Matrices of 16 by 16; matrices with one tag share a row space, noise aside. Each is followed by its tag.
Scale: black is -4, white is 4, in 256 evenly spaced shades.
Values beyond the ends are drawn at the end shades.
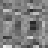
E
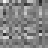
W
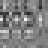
W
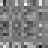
W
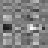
E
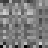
W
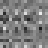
W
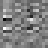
E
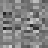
E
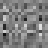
W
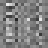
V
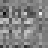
W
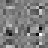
V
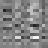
E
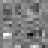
E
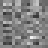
E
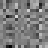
V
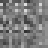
W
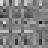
W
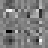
V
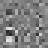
V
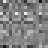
W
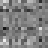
W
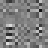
V
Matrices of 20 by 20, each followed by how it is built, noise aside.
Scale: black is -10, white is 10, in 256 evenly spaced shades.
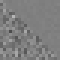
lower triangular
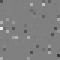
sparse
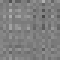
low rank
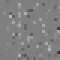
sparse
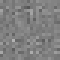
low rank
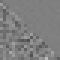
lower triangular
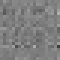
low rank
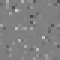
sparse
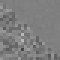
lower triangular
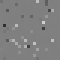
sparse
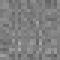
low rank
